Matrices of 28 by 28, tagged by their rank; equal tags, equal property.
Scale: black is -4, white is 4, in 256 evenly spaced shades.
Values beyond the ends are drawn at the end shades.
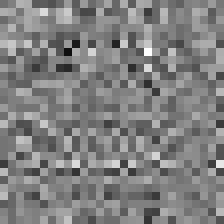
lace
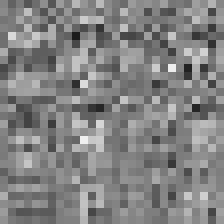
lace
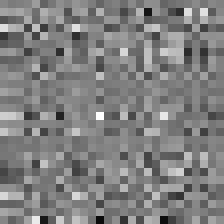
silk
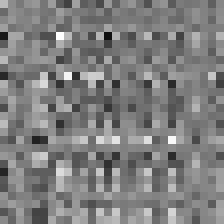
silk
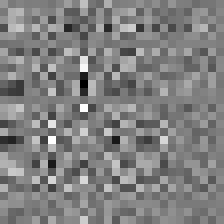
silk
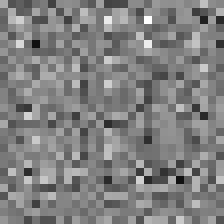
lace
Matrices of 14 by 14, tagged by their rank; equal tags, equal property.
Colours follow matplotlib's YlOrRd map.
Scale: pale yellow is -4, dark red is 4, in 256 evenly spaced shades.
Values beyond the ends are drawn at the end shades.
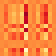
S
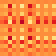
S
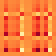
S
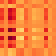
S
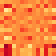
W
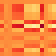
S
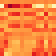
W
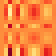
S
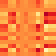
S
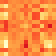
W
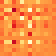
W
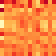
W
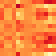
W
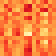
W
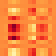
S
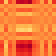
S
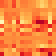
W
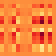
S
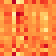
W
